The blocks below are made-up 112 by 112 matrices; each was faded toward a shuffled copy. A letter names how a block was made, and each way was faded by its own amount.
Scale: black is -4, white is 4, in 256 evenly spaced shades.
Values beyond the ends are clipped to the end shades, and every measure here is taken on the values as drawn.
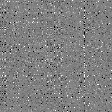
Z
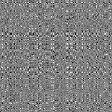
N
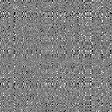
N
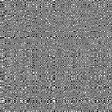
N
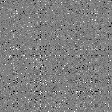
Z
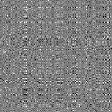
N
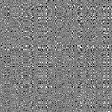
N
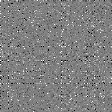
Z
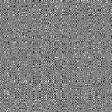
N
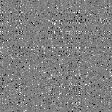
Z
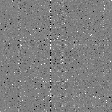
Z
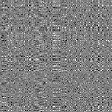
N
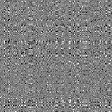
N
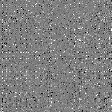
Z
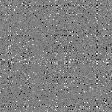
Z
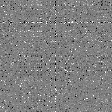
Z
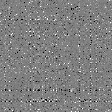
Z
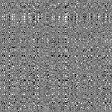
N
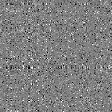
Z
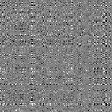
N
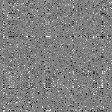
Z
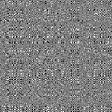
N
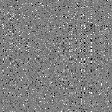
Z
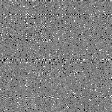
Z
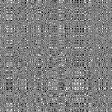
N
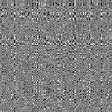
N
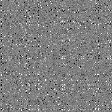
Z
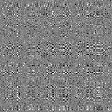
N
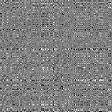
N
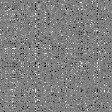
Z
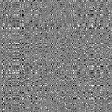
N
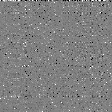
Z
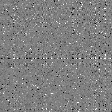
Z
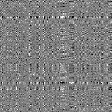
N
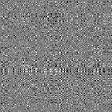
N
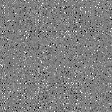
Z
